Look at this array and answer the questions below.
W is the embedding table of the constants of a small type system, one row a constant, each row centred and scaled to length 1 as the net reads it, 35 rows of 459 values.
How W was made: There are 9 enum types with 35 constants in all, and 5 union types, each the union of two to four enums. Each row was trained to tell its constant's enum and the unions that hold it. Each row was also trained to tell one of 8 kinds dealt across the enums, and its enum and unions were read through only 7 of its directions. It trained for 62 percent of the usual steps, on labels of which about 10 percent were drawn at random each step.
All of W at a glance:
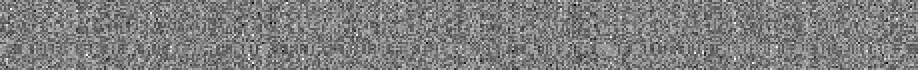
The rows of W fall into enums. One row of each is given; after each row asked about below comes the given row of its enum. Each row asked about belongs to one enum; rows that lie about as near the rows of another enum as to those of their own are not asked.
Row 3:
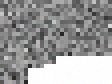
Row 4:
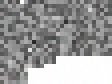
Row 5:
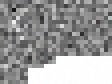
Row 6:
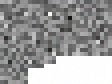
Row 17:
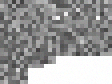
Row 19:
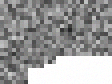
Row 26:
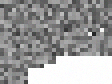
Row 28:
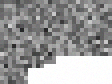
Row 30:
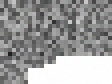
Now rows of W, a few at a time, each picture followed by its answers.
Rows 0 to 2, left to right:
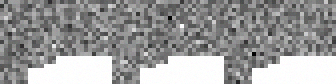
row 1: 4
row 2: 30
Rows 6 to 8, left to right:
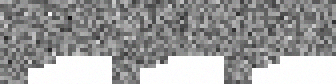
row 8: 30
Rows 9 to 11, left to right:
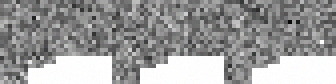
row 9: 28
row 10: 3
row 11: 5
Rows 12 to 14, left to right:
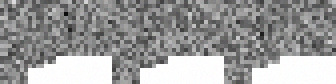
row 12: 30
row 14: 28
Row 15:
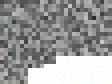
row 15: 28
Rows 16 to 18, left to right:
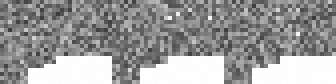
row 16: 4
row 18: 3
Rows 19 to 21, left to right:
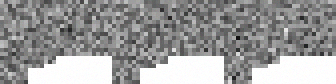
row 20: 6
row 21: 17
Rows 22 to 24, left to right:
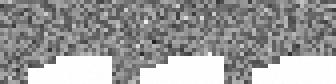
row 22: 6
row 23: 26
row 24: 6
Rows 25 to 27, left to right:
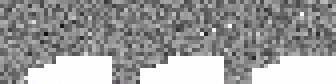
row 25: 26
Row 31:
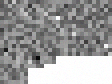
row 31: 3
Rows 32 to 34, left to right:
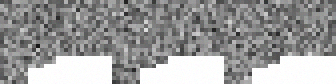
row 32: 5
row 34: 4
